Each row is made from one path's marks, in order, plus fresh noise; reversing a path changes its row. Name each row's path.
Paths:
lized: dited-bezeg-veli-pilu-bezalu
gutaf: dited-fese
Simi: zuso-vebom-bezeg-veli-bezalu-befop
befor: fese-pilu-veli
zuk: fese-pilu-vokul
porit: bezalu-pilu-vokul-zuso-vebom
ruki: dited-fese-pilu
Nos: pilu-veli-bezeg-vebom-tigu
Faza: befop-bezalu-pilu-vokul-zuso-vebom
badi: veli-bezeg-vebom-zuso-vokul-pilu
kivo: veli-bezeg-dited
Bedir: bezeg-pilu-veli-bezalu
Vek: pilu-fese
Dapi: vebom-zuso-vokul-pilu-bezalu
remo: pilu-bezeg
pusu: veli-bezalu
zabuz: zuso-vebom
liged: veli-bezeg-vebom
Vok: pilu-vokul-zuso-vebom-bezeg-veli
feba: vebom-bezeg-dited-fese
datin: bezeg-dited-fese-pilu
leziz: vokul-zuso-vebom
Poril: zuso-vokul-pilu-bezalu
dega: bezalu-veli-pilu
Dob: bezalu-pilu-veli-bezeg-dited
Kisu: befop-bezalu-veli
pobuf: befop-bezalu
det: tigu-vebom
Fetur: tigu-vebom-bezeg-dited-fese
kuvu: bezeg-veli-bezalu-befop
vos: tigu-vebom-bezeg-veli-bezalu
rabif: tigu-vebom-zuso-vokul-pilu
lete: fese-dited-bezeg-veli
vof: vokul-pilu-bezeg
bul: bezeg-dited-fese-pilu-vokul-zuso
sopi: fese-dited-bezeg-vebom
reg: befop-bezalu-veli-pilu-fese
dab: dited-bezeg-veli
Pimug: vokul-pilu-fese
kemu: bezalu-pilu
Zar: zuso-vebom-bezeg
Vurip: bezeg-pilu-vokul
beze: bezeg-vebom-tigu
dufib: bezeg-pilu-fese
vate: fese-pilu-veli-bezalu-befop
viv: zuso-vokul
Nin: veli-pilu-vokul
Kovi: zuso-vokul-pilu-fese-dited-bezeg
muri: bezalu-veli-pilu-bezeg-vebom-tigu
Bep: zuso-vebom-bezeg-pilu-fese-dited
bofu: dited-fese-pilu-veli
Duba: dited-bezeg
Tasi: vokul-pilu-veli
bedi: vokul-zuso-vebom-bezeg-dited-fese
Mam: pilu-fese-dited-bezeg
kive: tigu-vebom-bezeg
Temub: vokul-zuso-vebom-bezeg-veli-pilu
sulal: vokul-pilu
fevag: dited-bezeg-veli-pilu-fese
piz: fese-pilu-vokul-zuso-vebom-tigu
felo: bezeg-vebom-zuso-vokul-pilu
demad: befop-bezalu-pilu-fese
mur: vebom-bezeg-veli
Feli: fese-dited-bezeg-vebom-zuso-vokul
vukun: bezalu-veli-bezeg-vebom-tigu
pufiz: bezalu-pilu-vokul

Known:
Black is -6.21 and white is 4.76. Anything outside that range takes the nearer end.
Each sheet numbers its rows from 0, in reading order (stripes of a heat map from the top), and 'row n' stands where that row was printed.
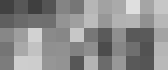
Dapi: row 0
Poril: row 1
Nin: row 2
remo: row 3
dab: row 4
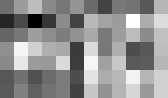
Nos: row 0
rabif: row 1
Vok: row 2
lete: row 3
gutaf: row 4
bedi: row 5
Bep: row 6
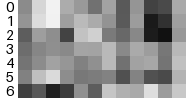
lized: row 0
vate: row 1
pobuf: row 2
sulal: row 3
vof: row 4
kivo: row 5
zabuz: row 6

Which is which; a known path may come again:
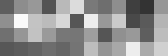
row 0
Faza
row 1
ruki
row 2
Vurip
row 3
Temub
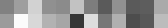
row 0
Nin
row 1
lete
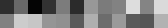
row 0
kive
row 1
dab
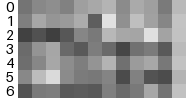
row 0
sulal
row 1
piz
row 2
Dapi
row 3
liged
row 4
vof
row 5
kivo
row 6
mur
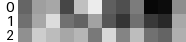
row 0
Kisu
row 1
kuvu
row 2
zuk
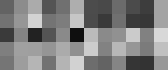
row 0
vukun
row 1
muri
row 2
Fetur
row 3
Pimug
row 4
kemu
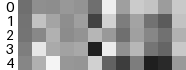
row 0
Kovi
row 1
Duba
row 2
Tasi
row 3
sopi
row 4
Dob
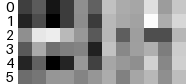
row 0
zabuz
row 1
rabif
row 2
fevag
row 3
feba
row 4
det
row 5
Vok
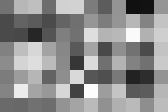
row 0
demad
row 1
Simi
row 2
leziz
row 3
dufib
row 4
bul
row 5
pusu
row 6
gutaf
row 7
Poril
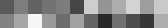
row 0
Bep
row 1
Bedir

